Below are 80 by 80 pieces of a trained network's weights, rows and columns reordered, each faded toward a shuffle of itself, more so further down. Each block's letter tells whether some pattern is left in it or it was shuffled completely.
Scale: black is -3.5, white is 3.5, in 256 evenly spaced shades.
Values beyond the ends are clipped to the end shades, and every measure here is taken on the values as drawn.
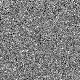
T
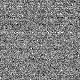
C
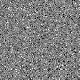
C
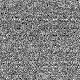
C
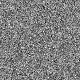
T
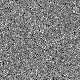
T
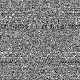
C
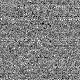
C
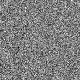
C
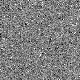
C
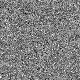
T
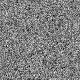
C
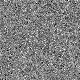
T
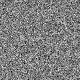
T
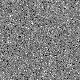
T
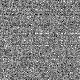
C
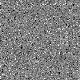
C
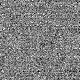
C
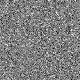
C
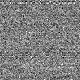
C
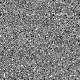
C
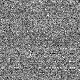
C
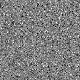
C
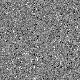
C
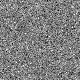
T
